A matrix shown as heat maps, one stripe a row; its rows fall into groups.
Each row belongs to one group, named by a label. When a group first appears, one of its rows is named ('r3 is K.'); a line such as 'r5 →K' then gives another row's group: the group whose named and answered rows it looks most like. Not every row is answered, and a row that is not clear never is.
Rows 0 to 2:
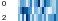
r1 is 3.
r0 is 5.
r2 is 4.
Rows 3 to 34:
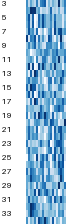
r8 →3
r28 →3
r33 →3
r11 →5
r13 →4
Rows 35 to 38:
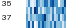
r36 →4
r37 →5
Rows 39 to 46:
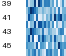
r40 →3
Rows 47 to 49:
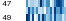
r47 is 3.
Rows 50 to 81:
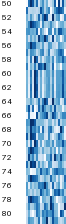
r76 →5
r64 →5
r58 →4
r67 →3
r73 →3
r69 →3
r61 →4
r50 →3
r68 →3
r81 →5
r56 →3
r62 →4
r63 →4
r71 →3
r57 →3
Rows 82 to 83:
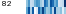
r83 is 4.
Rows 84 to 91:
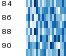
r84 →4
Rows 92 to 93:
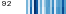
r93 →4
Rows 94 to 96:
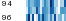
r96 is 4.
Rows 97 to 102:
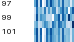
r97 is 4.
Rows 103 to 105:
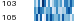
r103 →4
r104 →3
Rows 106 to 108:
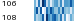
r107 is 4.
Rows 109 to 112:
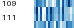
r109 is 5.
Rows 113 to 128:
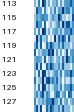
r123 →4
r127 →5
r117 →4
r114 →5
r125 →4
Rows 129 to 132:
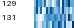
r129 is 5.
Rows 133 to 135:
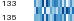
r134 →5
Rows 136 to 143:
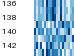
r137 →5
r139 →5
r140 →3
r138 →5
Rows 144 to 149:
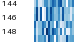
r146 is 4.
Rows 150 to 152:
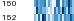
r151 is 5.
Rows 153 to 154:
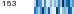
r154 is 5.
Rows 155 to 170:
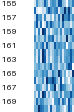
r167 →5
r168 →4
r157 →5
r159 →4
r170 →3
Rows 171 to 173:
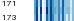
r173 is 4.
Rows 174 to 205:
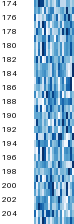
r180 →4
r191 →5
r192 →3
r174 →3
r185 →3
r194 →3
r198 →3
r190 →3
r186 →3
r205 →4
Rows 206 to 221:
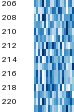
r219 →3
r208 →4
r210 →3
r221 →3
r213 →4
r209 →5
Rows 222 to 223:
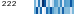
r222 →4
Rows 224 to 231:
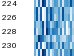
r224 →4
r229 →3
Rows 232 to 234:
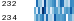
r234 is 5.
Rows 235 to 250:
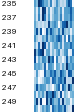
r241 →4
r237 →4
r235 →3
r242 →3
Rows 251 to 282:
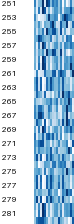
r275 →5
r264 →5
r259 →4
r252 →4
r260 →4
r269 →4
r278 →3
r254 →5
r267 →3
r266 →3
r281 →4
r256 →3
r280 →4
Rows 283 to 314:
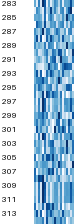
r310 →4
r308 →3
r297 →4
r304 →5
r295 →3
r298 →4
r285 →5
